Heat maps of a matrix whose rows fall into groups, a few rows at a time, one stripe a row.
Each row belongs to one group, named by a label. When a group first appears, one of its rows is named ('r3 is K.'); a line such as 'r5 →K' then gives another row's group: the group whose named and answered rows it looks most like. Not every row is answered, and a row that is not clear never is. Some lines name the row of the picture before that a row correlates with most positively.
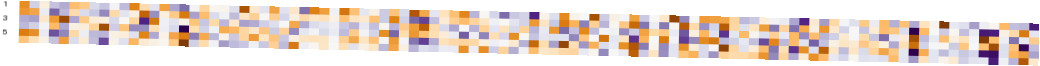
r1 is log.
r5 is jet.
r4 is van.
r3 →van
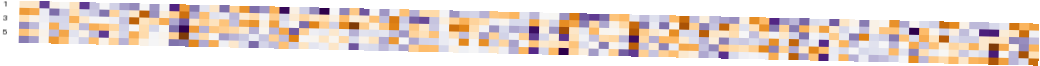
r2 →jet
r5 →jet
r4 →van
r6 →van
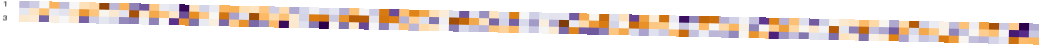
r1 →van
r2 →log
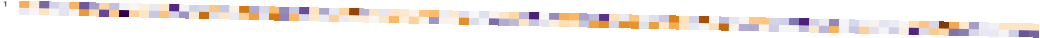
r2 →log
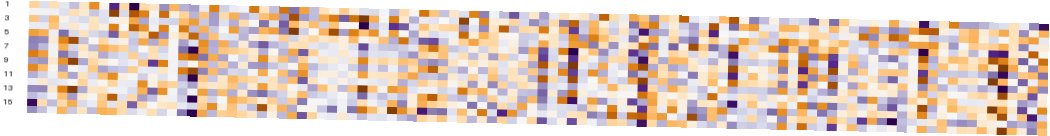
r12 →log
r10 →jet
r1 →log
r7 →van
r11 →van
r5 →jet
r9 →van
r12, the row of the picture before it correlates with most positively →1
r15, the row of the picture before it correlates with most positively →2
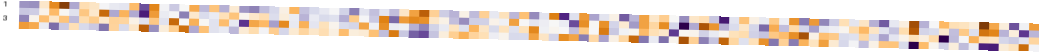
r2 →van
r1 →van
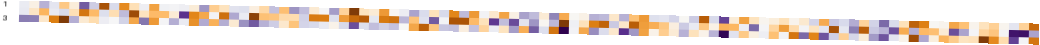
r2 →log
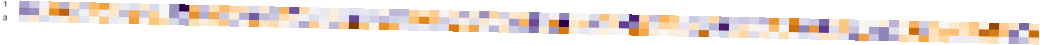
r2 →van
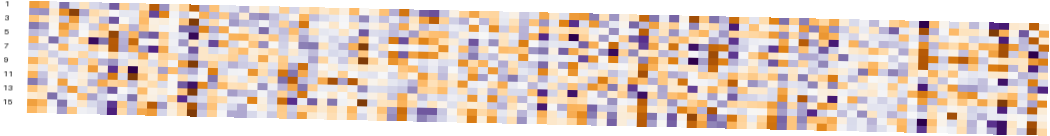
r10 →log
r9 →jet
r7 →van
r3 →jet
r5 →van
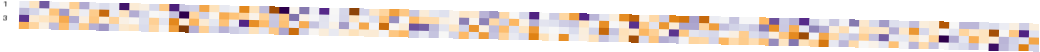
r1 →log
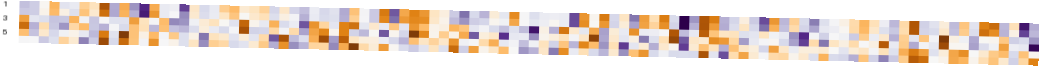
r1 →van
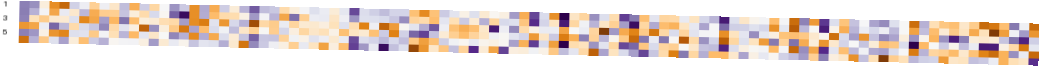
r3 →log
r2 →van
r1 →van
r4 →jet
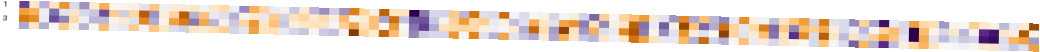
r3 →jet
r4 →log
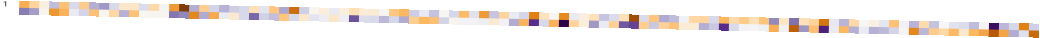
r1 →jet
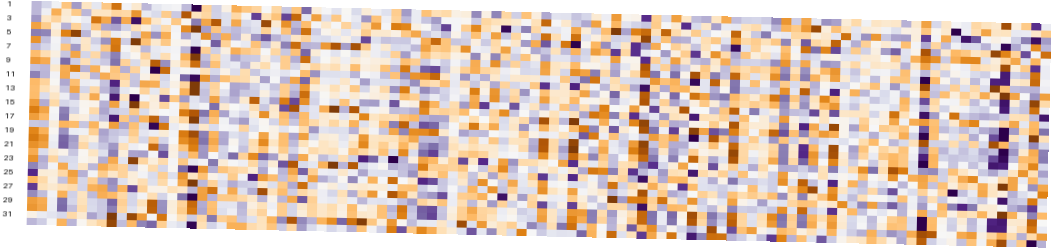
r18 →van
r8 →jet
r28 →van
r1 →van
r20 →jet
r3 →log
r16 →jet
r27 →log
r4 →jet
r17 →jet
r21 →jet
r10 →van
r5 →van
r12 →jet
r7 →van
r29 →jet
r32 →van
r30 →jet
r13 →jet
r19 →jet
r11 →van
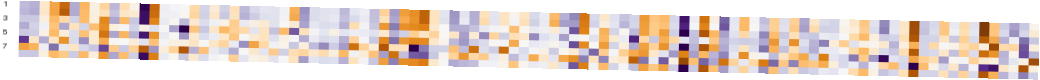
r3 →van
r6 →log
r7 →jet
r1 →van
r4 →van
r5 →van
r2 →van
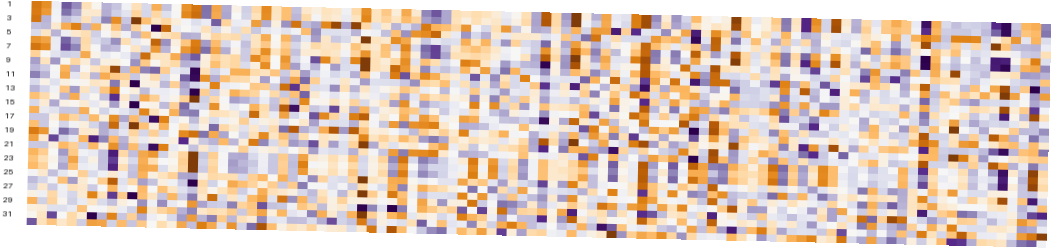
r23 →jet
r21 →van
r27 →log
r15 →log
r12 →log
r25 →log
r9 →log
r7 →jet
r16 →log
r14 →jet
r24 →jet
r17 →van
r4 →van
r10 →van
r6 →jet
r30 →log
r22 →jet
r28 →log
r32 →log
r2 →jet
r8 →log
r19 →jet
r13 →van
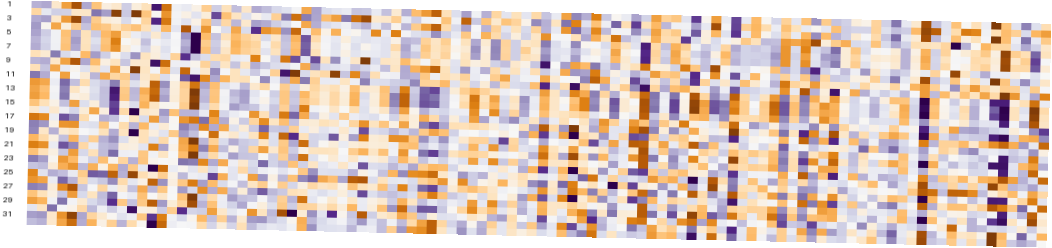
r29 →jet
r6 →van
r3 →van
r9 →van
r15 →jet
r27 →van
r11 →van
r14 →jet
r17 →jet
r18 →van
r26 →jet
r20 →jet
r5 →van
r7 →van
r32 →van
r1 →van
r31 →van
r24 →van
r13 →jet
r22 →jet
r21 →jet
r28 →jet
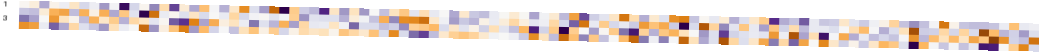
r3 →van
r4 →jet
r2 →van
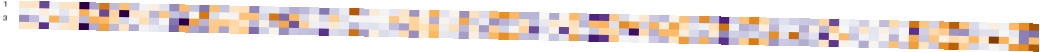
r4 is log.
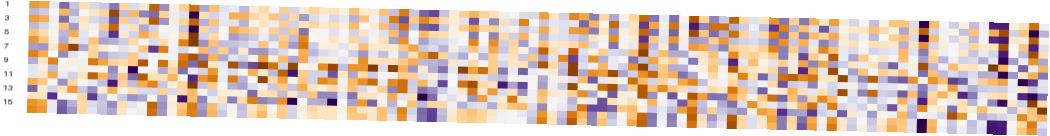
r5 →jet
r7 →van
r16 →jet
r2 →van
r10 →log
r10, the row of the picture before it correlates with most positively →2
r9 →log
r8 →jet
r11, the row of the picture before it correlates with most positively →2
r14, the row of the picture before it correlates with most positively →4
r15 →jet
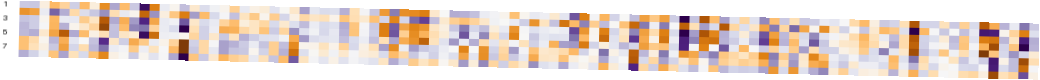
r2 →jet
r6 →jet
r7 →jet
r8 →van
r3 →van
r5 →van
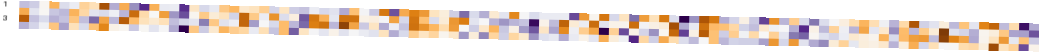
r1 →van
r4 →van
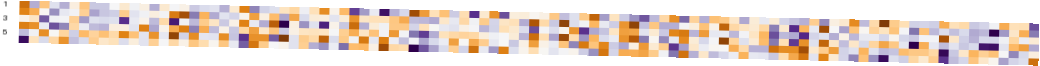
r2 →jet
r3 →log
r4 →jet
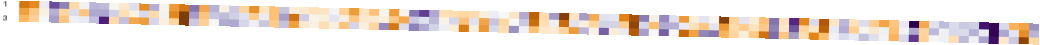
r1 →jet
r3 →jet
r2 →jet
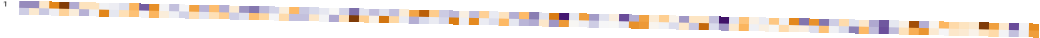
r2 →log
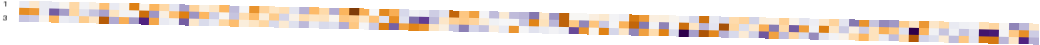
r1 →log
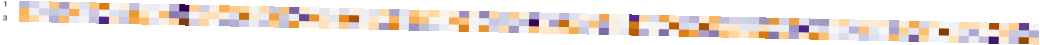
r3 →jet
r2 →log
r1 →van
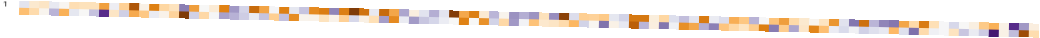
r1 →log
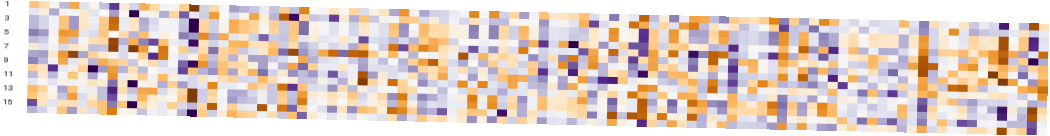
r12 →log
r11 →log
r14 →jet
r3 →van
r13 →jet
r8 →van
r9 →van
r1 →jet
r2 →log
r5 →van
